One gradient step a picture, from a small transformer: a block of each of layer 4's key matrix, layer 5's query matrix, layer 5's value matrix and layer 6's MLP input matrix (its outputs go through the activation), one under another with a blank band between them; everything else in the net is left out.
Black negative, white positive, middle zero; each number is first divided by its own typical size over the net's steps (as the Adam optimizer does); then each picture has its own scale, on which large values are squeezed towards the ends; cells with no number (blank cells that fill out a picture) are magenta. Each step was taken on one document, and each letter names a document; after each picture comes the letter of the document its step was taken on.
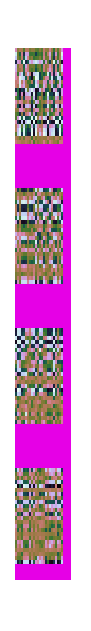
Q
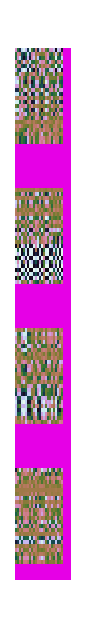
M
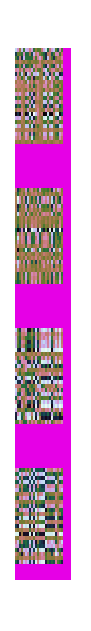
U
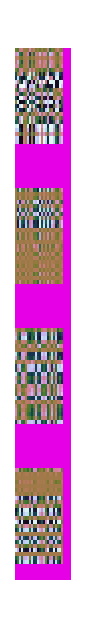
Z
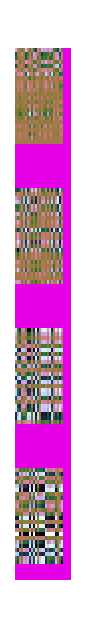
U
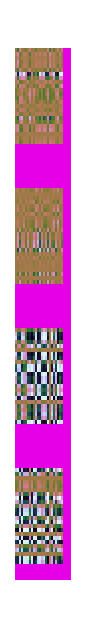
Z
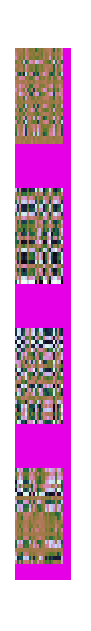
Q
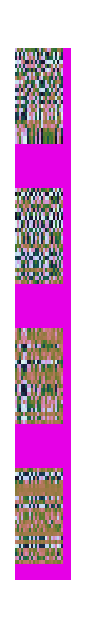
M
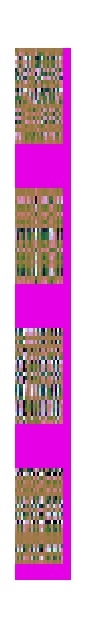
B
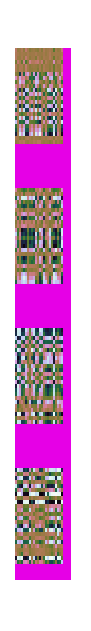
Q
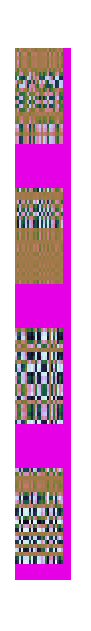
Z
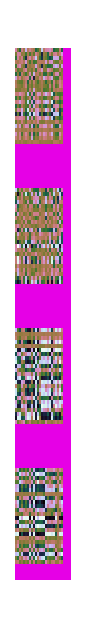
U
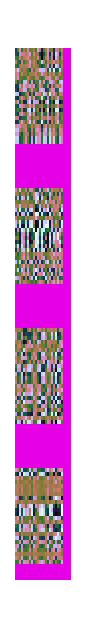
M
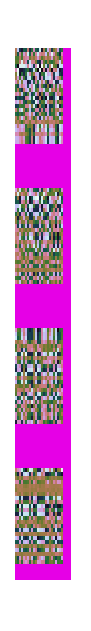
M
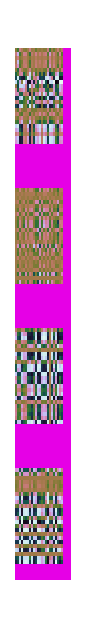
Z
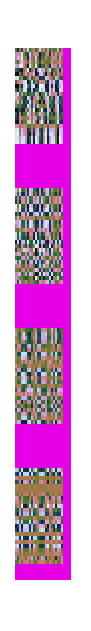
M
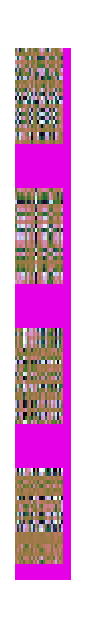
B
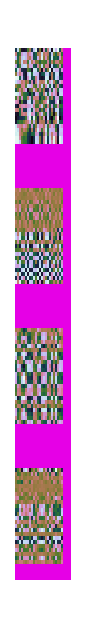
M
